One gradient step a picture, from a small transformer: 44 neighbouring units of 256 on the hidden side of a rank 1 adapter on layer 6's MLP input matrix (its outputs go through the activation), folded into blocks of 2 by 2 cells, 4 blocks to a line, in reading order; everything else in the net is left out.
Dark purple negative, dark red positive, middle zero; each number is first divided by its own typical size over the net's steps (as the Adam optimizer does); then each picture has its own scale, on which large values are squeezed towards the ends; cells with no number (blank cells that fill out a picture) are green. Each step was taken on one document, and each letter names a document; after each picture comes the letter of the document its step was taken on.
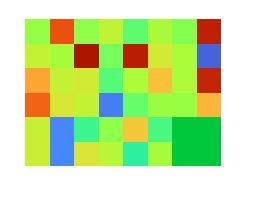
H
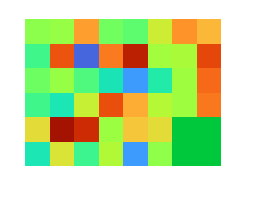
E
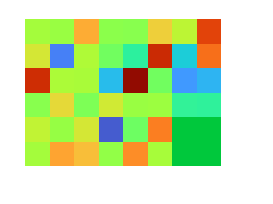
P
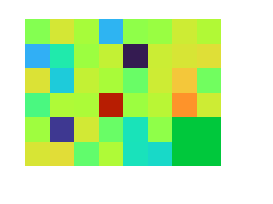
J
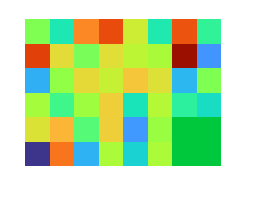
P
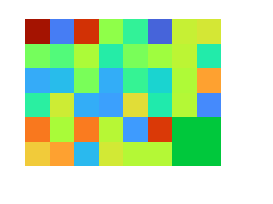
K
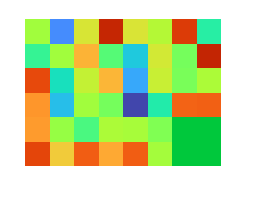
E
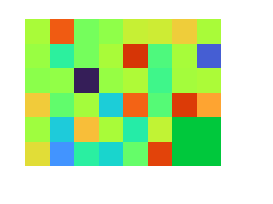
J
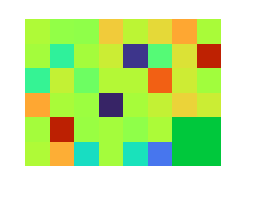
J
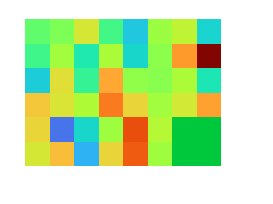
H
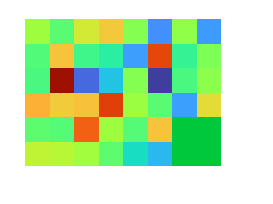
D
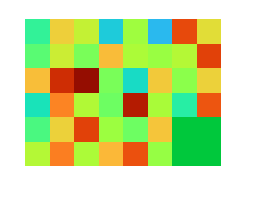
E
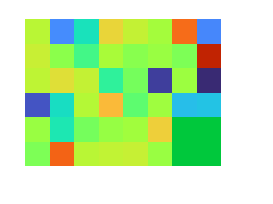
H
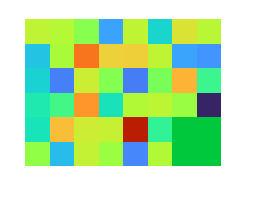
H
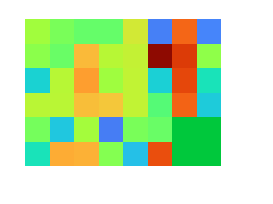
P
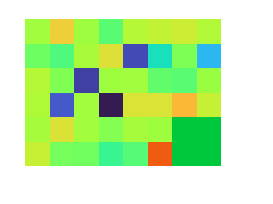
J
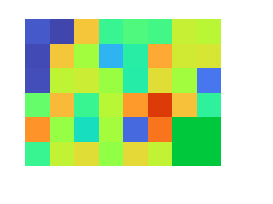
K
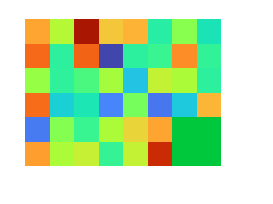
K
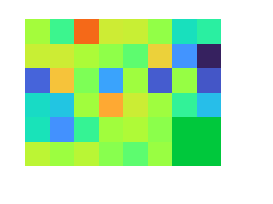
H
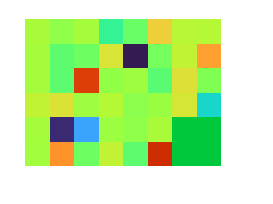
J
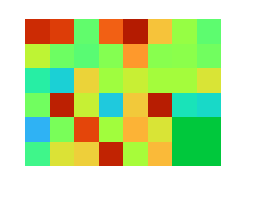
K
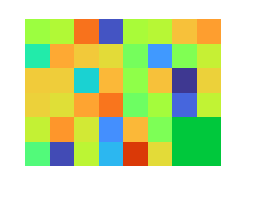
P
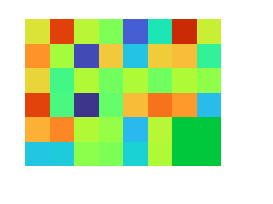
E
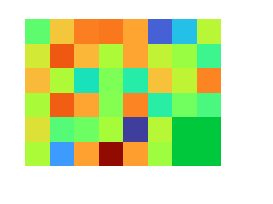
E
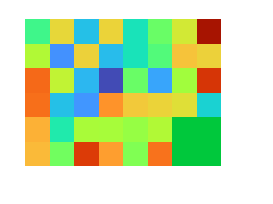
D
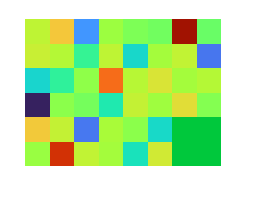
H
